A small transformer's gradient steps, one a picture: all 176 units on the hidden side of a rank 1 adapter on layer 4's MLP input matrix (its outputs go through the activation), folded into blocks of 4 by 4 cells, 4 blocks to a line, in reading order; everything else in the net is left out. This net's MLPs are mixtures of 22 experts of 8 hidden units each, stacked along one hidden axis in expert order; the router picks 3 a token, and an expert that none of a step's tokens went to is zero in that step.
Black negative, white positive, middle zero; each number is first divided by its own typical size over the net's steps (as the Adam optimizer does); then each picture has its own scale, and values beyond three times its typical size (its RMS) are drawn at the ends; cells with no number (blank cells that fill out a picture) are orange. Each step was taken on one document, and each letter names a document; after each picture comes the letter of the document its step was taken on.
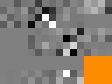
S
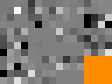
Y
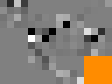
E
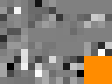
Y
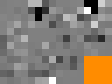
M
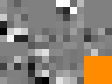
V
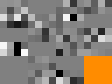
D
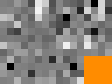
M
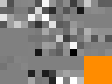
D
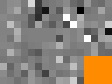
M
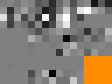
D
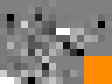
V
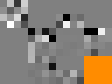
E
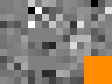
M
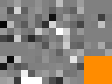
V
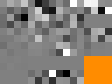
D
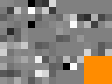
Y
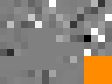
M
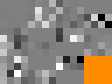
Y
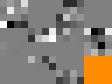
E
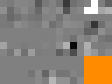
S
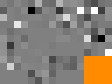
M
